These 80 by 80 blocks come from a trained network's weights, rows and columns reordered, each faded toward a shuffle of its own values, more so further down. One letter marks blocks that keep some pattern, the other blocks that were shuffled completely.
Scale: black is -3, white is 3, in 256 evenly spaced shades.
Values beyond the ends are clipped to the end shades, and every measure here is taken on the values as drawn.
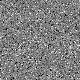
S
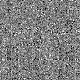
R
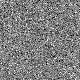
S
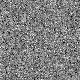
S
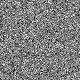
S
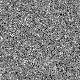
S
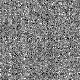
R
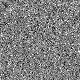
S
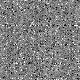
R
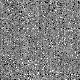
R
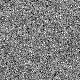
S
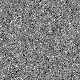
S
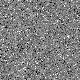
S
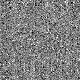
R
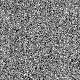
R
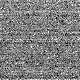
R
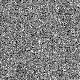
R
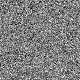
S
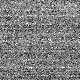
R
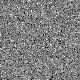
S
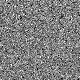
S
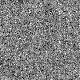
R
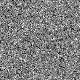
R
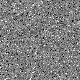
S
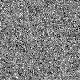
R
